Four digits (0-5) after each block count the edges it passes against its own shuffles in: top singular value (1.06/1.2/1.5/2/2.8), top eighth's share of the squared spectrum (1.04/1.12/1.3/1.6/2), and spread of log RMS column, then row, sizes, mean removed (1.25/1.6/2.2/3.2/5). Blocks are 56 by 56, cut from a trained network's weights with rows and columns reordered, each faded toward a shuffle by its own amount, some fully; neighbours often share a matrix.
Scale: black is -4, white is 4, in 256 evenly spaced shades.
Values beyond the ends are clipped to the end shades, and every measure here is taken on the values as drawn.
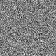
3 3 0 1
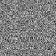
3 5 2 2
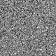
0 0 0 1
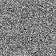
2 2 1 0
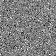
0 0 0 0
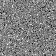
0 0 0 0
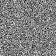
1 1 0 0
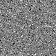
0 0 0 0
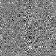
3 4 3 2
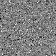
0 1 0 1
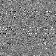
2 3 0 2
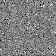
0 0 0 0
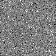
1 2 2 0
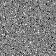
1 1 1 0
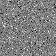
0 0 0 0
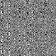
3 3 3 1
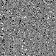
2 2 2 0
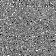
1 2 0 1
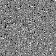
1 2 2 0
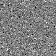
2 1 0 0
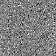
2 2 2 0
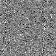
2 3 2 0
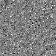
1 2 1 0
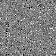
2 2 1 0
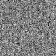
2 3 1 0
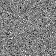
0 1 0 0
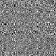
3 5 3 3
